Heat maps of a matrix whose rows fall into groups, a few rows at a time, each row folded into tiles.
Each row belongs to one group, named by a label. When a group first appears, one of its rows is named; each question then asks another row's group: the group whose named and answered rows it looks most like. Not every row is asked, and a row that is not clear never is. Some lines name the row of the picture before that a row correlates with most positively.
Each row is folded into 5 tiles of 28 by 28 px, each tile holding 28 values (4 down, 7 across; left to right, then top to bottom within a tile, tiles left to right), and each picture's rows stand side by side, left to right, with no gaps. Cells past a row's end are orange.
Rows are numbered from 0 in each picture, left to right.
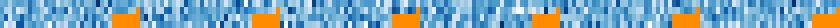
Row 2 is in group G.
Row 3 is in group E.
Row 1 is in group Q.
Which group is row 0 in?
Q
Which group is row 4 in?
E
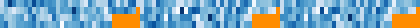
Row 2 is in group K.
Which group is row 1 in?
K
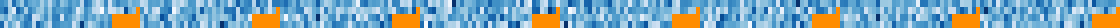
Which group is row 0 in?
E
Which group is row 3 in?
G
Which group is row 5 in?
Q
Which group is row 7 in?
E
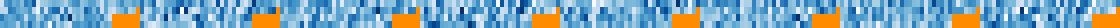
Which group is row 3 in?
K
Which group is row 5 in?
Q
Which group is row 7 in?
K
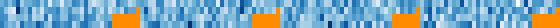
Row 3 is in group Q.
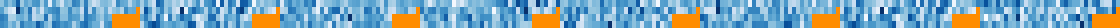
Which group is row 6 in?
K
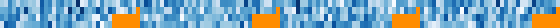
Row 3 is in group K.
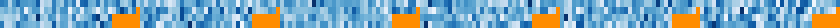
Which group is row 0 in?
Q
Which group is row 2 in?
G
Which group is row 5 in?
K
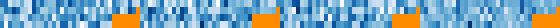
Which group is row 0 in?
G
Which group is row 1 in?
G
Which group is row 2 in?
E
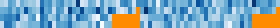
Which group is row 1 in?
E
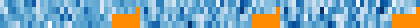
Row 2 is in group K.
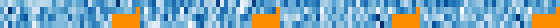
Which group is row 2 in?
Q
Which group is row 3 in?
Q
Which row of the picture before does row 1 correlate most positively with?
0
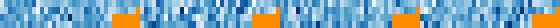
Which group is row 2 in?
E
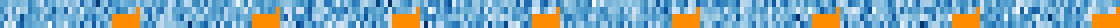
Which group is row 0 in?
Q
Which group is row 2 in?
Q
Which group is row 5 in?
Q
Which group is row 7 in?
K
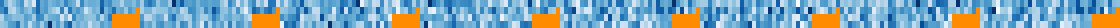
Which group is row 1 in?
G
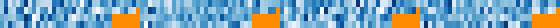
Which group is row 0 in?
E
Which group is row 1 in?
G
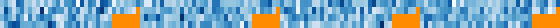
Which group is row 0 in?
K
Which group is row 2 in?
E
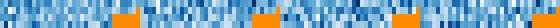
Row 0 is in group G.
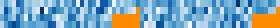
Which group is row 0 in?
K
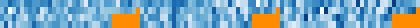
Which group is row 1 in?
G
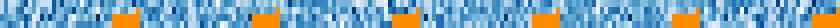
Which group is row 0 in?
E
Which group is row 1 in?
G
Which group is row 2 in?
G
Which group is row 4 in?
K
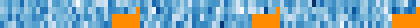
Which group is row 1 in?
E
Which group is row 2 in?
G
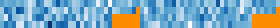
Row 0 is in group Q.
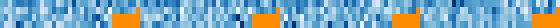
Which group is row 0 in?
Q
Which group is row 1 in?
Q
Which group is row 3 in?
G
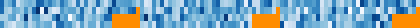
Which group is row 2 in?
Q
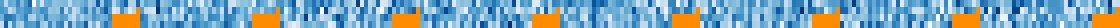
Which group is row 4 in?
G
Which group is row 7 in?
G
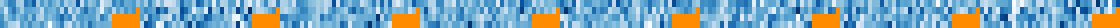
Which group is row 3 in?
K
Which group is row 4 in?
E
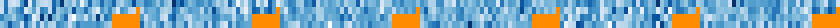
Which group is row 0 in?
E
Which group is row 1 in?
G
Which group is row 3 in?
K
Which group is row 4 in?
Q
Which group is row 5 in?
G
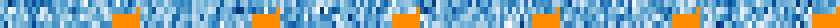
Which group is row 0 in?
G
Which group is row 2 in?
K
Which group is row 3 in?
E
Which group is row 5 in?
Q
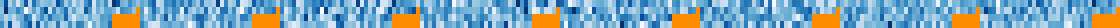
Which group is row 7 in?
E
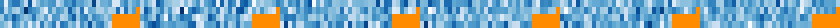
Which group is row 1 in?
K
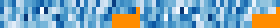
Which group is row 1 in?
K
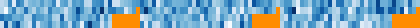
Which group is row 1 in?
E
